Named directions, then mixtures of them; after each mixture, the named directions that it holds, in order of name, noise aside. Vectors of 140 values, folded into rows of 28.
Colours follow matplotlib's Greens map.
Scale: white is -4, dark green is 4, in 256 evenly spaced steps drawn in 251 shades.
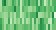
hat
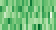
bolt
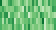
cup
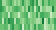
bolt, cup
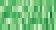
bolt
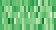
bolt, cup, hat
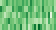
bolt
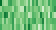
bolt, cup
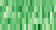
bolt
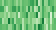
bolt, cup, hat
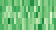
bolt, cup, hat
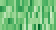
bolt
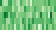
bolt, cup, hat
